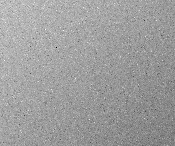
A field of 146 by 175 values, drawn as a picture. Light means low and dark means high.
Stripes: none. Ninth with the lowest average: top left. Slope: up to the bottom right. Ninth with the highest average: bottom right. Mirror symmetry: none. Odd rows or columns: none.
